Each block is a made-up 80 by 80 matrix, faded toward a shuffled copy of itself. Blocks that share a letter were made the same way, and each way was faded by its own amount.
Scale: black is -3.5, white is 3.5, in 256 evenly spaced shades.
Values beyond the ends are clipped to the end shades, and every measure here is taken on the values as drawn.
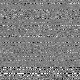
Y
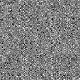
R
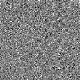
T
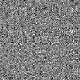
R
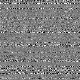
Y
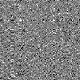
R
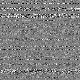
Y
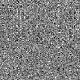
T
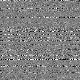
Y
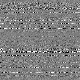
Y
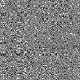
R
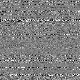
Y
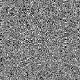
T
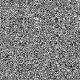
T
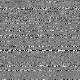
Y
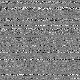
Y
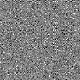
R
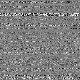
Y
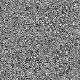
T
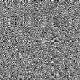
R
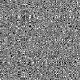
R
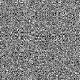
T
